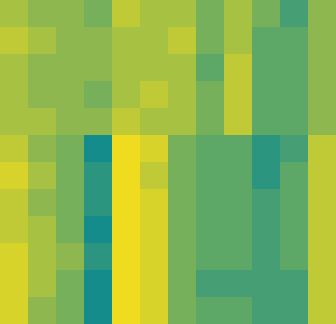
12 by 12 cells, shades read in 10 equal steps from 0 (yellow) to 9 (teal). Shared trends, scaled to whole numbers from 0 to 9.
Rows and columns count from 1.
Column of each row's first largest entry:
11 10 8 10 10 4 4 4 4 4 4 4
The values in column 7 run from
2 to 5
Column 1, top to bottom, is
3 2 3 3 3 2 1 2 2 1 1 1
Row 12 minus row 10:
0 1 1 1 0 0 0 0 0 0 1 0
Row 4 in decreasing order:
6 6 5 5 4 4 4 3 3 3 2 2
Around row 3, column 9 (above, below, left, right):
3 2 6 6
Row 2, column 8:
5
